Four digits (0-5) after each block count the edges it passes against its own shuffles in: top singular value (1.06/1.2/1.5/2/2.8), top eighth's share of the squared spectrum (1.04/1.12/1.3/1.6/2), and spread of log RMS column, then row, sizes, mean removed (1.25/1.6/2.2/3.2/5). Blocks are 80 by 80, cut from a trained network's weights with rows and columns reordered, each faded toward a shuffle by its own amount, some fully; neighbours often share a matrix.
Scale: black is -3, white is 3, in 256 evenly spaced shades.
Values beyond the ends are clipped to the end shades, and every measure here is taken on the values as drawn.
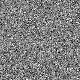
1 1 0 0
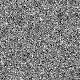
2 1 0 0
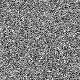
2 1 0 0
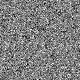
2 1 0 0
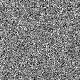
2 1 0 0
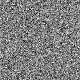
0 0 0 0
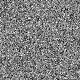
0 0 0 0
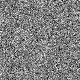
0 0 0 0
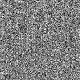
2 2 0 1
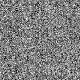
3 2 0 1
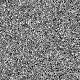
0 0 0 0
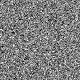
2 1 0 0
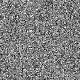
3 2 0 1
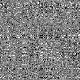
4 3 1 3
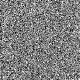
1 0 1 0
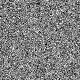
0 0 0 0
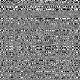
4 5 2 4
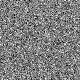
2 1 0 0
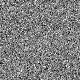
1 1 0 0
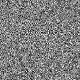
4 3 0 2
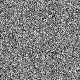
2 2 0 1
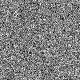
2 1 0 0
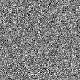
4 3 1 2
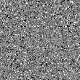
3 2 0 2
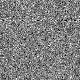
2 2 0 1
